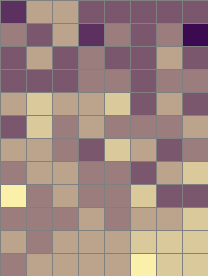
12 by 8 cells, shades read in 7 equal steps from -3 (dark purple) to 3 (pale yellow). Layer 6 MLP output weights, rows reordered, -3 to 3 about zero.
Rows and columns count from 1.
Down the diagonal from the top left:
-2 -1 -1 0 2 0 -1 2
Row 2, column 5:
0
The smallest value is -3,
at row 2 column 8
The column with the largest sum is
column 2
